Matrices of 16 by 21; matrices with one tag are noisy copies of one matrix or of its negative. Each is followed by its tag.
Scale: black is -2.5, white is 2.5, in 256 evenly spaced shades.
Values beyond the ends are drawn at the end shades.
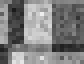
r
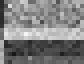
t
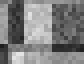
r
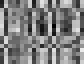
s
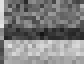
t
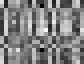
s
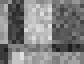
r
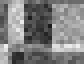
r
